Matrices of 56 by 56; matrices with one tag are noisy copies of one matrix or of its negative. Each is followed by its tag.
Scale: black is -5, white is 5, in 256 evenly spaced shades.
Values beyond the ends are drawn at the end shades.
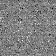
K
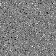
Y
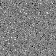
Y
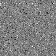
Y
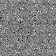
K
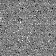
K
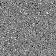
Y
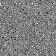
Y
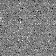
K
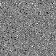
Y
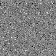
Y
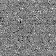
K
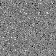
Y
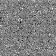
K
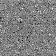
K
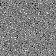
Y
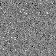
Y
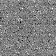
K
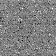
K
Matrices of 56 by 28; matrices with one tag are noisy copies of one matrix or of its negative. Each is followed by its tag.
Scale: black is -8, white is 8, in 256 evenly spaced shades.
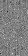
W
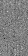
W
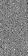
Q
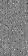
Q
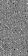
Q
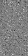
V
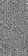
Q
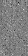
V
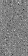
V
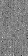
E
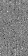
W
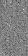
V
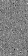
Q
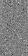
V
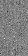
W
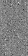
V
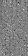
V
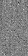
V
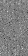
W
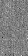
E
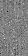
W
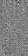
V
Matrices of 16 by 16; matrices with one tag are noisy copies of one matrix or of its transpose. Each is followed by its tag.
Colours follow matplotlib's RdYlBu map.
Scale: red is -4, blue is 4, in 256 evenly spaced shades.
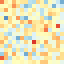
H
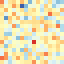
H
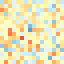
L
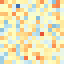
H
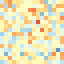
L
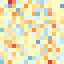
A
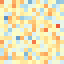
H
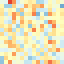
A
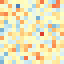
H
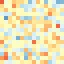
H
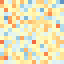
H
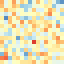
H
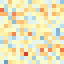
A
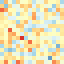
L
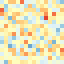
A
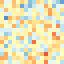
H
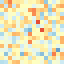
L
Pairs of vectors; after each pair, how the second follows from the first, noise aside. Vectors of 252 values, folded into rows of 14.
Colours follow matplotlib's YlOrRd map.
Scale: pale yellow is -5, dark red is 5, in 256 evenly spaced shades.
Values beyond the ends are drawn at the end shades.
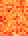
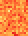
negated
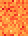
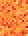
shuffled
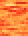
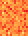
shuffled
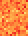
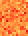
negated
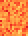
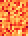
scaled up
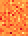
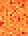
negated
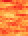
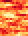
scaled up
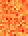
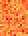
copied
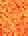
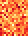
scaled up
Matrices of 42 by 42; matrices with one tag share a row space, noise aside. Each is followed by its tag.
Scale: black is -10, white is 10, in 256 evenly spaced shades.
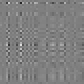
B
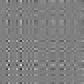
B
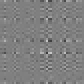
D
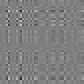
B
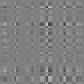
D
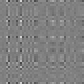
B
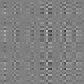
D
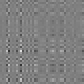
B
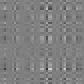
D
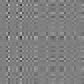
B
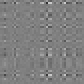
D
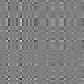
B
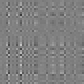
B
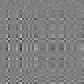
B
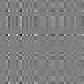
B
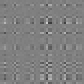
D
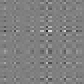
D
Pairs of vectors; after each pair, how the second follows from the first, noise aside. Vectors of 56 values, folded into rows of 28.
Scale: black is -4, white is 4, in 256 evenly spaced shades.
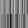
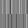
partly zeroed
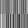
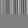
partly zeroed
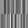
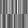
reversed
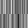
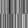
reversed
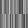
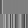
partly zeroed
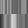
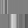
partly zeroed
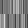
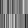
reversed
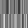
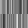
wrapped around
